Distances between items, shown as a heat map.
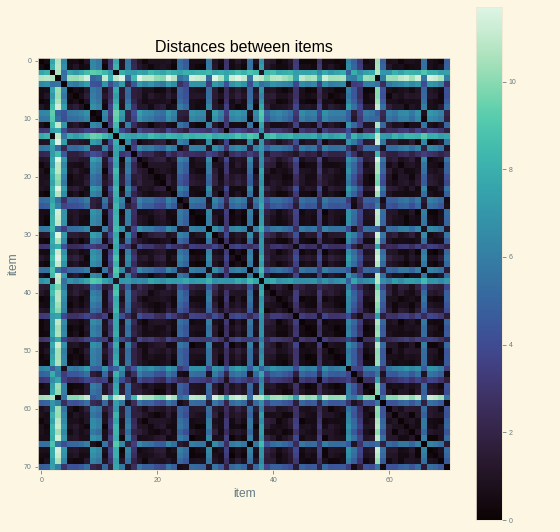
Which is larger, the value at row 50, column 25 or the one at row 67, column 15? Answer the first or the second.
the second
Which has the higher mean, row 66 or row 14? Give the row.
66
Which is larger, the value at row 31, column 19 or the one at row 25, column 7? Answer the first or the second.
the second
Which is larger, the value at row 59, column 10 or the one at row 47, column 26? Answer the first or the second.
the first
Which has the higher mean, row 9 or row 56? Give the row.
9
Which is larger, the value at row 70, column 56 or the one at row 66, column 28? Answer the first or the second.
the second
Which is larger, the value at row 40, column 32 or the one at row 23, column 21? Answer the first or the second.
the first
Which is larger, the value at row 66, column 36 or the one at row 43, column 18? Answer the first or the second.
the second
